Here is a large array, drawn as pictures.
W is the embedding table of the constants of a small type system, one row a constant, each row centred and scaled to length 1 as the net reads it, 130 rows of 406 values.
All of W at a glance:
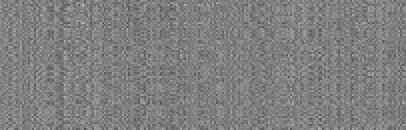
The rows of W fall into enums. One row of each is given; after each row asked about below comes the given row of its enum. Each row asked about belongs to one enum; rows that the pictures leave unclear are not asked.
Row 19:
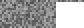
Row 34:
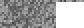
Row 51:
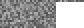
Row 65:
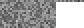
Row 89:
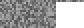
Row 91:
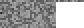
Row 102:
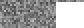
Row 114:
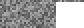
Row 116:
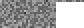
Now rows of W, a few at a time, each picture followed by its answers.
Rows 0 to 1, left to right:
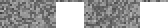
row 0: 91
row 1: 34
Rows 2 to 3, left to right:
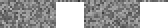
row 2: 65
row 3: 114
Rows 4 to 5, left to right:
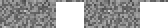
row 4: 116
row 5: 116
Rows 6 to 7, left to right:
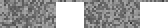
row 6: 34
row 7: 65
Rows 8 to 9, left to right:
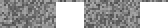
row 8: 34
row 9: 19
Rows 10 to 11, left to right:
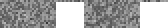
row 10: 65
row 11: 34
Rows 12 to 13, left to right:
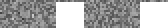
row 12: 91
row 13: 89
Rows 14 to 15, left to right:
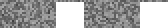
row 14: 65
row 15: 91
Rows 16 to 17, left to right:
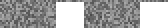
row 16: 89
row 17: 65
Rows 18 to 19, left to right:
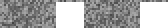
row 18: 34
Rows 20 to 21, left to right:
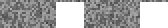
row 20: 65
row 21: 19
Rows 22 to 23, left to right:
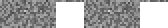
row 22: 116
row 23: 116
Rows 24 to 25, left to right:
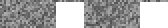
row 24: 114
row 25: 34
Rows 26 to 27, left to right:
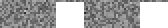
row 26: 116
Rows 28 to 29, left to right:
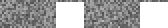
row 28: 19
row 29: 51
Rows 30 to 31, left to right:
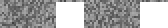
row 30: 34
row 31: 89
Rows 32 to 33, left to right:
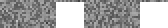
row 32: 65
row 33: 89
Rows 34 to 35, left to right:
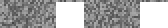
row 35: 89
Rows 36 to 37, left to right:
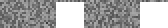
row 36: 65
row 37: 89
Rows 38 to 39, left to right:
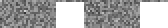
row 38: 116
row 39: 102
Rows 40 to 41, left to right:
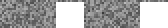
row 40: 19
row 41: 114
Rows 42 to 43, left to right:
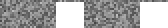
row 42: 114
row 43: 91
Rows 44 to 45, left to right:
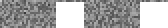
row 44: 116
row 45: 89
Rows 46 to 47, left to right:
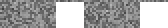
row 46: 91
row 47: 65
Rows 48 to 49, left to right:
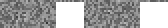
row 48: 65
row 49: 116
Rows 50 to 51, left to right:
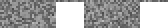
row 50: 91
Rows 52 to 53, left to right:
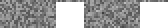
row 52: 89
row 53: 114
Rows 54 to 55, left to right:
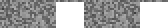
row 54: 91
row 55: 91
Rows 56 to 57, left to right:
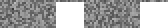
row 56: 91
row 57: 89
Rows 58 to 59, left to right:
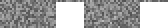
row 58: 89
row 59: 51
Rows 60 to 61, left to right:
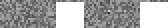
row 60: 89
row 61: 116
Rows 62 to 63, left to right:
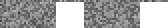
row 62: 114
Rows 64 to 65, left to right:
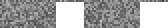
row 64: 51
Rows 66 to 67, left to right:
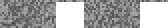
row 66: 34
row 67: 89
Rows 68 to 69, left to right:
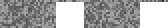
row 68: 34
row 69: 65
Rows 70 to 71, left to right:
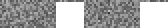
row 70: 51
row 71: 116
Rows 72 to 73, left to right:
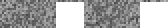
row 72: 19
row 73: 34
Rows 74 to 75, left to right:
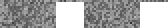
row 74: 34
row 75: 65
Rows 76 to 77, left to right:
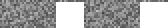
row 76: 51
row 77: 114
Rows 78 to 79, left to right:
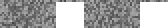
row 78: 34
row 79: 89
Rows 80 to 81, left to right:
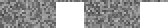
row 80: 65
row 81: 102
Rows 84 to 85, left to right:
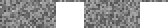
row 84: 114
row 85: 19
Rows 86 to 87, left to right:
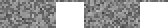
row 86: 91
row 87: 114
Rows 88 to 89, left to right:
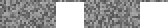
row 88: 114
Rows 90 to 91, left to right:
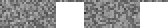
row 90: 51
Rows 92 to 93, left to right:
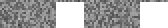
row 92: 65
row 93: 89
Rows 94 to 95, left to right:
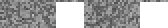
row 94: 91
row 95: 34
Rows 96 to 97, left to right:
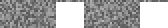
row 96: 89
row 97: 51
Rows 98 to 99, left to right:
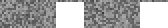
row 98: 19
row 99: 91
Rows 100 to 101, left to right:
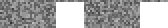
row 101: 102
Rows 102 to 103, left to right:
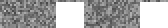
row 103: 34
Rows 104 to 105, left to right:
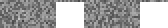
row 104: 65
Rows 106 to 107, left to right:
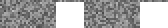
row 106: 114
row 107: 91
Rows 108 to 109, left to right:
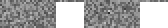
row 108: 51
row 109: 116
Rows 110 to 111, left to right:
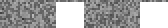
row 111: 19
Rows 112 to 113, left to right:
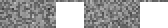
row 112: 91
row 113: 51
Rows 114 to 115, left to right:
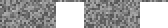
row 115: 19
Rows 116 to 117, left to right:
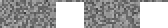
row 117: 91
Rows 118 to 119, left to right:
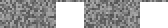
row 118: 89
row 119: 19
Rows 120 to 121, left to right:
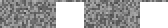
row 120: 116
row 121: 19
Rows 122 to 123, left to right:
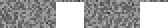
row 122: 65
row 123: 116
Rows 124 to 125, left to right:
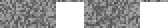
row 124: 89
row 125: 34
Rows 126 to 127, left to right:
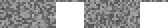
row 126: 91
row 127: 19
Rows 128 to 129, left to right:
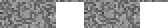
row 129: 91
